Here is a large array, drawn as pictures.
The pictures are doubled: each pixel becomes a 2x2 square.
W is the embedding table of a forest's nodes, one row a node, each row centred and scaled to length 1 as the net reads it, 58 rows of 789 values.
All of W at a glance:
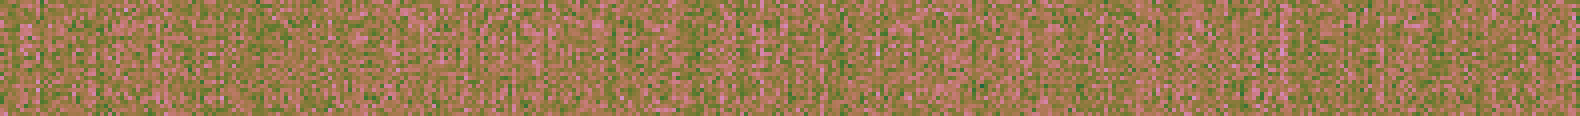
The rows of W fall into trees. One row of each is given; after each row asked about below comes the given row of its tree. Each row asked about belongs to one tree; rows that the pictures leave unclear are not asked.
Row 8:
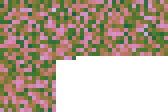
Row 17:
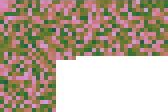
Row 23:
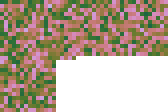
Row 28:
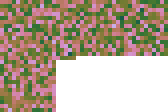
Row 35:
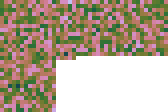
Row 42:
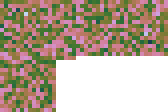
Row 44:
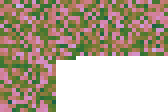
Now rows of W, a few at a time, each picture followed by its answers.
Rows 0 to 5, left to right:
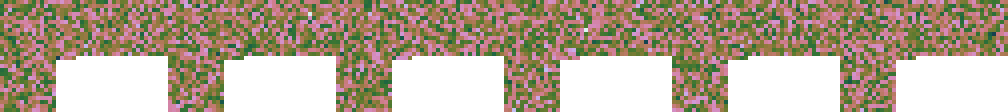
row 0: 23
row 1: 44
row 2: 23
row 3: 17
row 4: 44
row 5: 28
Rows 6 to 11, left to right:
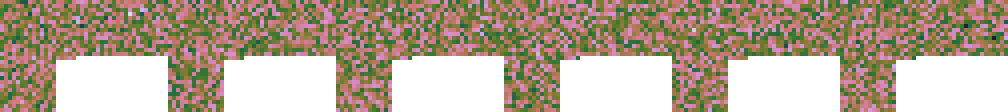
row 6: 35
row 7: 44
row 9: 23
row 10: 17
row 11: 8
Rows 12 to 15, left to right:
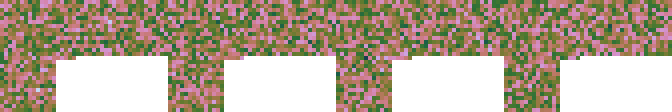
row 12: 17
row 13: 17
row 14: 17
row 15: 23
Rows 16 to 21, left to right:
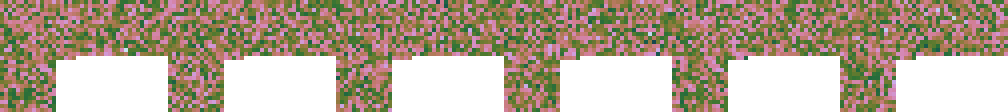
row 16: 23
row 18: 35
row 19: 42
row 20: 23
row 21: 44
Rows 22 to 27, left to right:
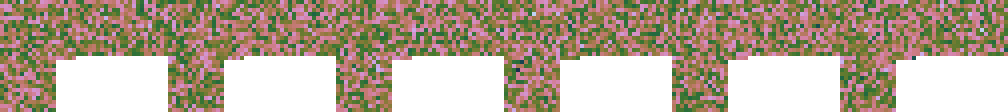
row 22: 17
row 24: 17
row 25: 28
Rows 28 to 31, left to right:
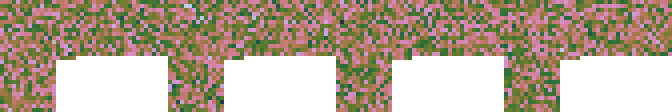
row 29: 44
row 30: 44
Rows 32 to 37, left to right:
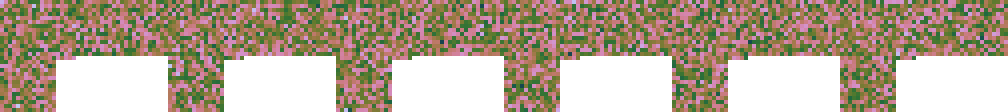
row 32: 17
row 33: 23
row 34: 8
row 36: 44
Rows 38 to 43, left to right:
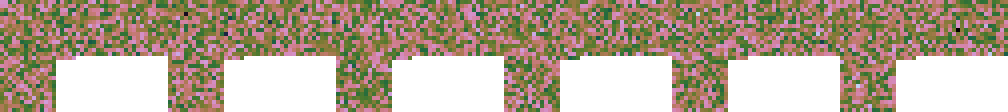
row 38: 17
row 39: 8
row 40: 23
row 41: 44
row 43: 28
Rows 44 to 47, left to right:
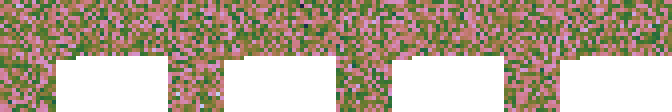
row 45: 28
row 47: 28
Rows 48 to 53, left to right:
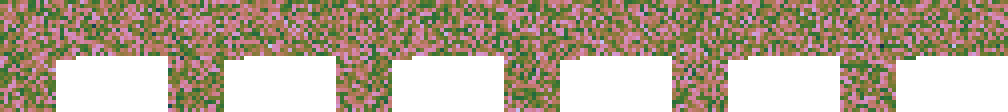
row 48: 23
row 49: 23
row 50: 42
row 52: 35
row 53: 44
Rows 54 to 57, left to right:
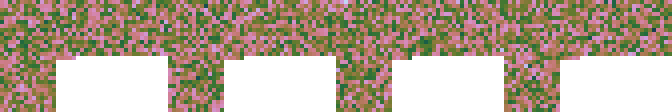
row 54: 17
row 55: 42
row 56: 44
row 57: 35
